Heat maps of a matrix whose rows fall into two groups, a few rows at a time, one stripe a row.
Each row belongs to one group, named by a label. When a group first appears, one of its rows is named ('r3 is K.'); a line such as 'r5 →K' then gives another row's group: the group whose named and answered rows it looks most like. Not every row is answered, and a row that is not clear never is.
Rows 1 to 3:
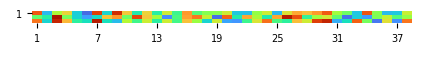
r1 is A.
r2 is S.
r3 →A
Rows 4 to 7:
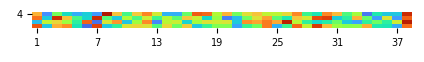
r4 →S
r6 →S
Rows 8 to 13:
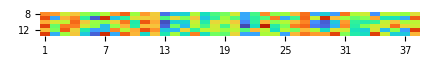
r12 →S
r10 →S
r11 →S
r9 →A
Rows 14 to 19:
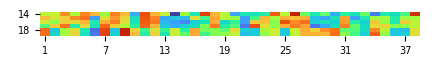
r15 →S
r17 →S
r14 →S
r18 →A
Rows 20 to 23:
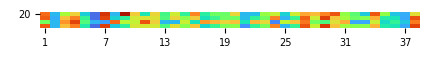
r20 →A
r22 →S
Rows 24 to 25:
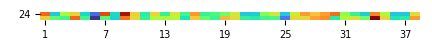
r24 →A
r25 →A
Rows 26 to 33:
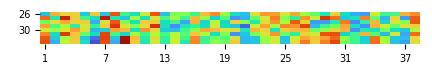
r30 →S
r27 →A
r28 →S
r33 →A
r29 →S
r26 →S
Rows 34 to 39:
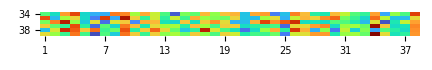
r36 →S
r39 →A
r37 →A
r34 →S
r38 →S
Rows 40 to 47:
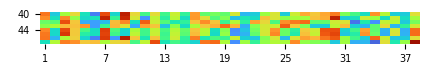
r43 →S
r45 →A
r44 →A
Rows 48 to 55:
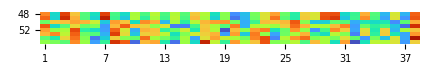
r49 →A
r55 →S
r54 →S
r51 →S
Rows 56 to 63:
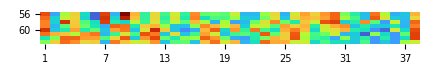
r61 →S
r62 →S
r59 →S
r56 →A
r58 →A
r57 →A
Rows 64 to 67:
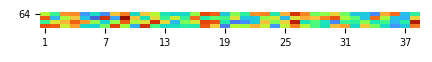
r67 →S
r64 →S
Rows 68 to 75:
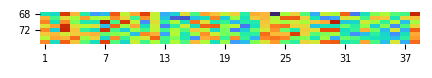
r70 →A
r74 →S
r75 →A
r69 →S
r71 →S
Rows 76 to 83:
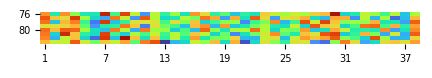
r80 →S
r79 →A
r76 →A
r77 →S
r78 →A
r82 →A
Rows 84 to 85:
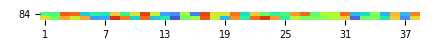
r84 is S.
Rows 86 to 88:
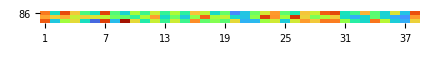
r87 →S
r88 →A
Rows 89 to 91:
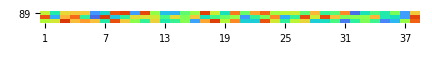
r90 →A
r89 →S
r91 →S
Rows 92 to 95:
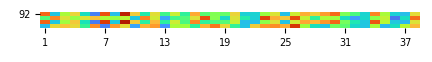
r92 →A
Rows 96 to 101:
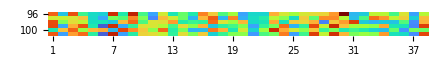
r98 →S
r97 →A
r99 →A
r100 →S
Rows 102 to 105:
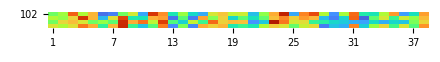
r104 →S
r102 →S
